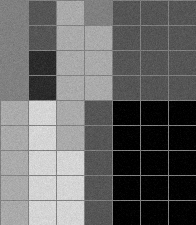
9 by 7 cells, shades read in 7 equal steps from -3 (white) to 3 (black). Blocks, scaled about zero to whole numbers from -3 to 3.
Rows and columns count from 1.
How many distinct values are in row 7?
4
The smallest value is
-2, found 8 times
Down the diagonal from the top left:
0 1 -1 -1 3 3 3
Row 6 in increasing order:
-2 -1 -1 1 3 3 3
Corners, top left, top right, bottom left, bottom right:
0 1 -1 3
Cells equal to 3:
15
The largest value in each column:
0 2 -1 1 3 3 3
